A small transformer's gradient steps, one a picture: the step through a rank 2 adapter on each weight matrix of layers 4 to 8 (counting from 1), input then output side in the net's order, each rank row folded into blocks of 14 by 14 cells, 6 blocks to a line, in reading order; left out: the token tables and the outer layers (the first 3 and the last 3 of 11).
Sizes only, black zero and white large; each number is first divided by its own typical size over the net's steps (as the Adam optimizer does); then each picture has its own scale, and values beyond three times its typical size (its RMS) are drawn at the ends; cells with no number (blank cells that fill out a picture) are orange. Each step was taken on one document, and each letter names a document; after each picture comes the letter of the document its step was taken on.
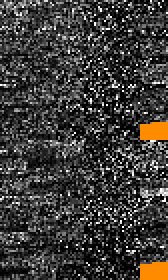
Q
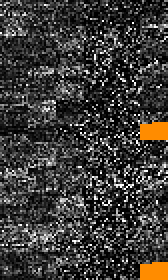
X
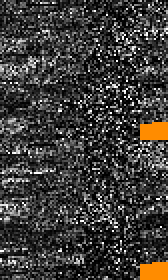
Q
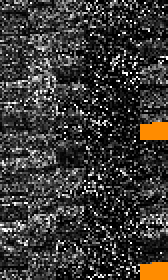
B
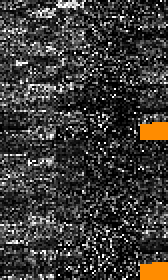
B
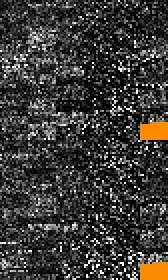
B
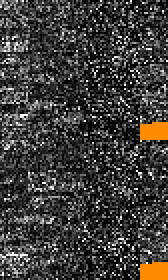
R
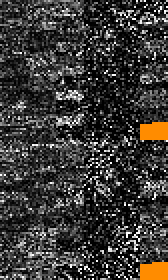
X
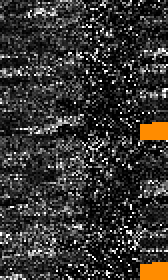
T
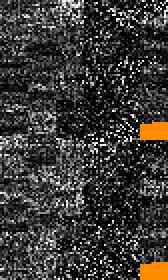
X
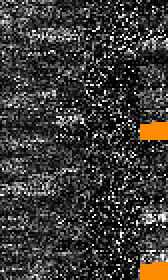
R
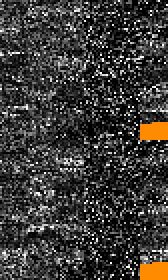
R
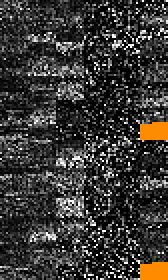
X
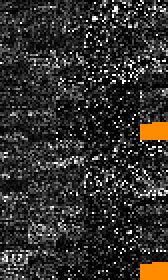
T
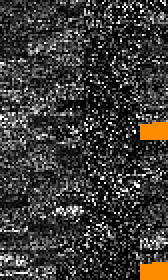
B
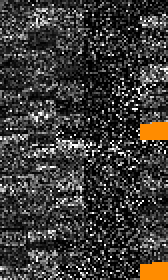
X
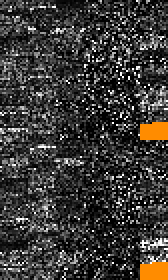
R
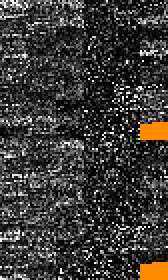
X
